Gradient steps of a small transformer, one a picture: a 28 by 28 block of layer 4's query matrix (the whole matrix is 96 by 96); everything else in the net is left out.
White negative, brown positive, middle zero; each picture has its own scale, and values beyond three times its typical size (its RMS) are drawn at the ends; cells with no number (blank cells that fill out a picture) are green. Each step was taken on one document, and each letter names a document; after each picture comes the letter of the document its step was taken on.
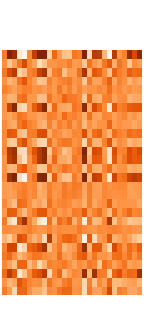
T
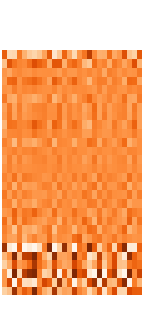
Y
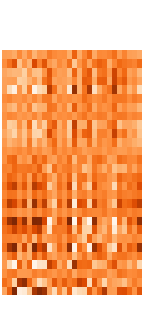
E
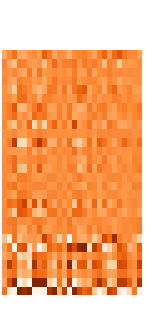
E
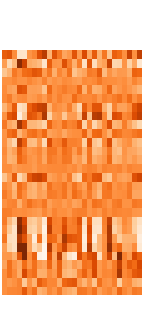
T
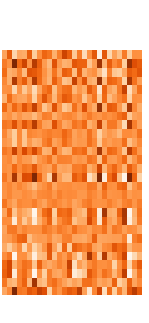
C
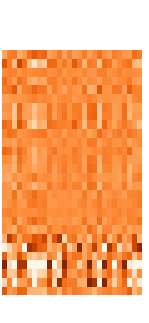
Y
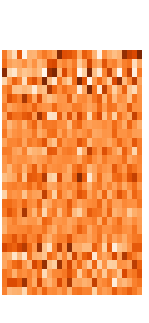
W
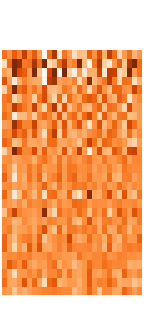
W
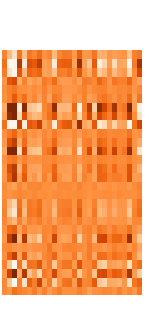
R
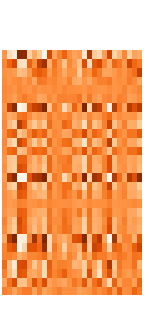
T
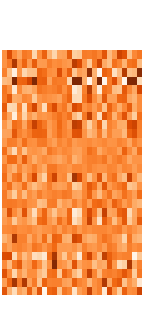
C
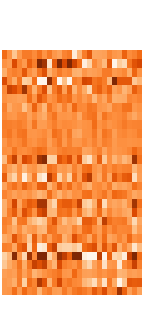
C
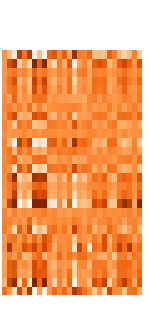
E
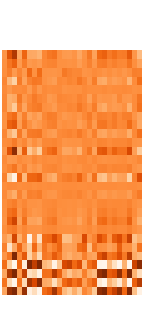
R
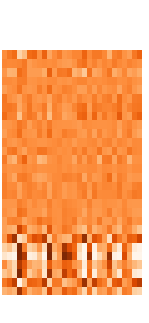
T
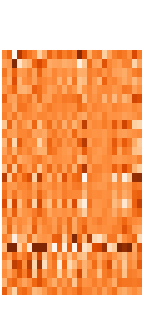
E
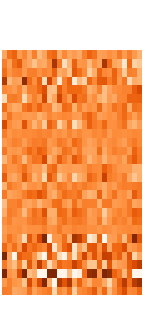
C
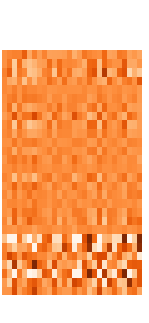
Y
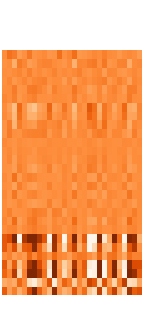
Y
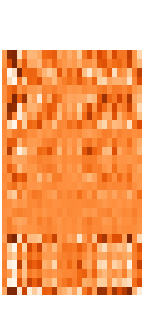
R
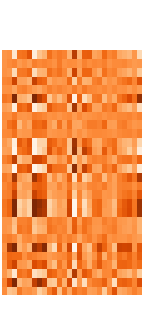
E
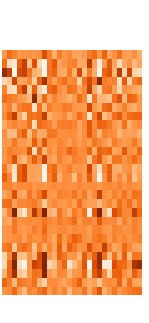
W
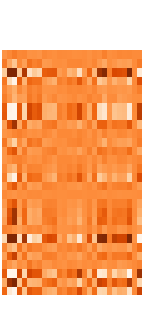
R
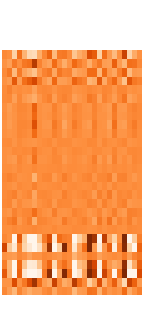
Y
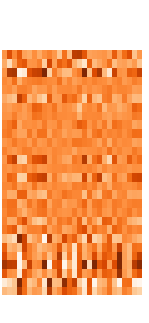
T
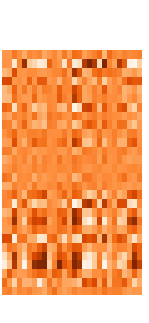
C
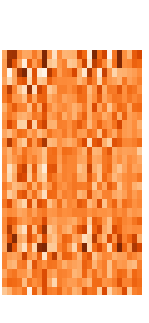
W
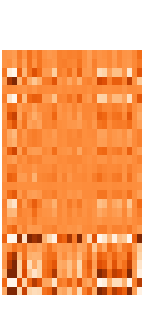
R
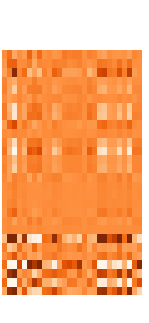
R
